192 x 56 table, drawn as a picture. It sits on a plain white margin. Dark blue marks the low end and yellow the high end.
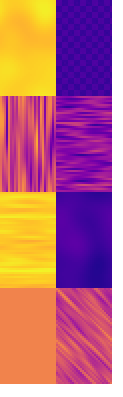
It is made of 4 by 2 panels. Panel 1,1: very high, smooth, faint in contrast. Panel 1,2: very low, checkered, faint in contrast. Panel 2,1: middling, streaked downward, strong in contrast. Panel 2,2: low, streaked across. Panel 3,1: very high, streaked across, faint in contrast. Panel 3,2: very low, smooth, faint in contrast. Panel 4,1: high, flat. Panel 4,2: middling, slanting down to the right.
